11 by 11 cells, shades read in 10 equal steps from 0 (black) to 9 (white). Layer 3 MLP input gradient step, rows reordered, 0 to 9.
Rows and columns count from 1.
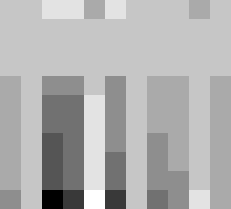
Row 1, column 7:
7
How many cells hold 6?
23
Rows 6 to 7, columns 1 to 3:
6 7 4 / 6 7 4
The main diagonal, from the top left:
7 7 7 7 7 5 7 5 6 7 6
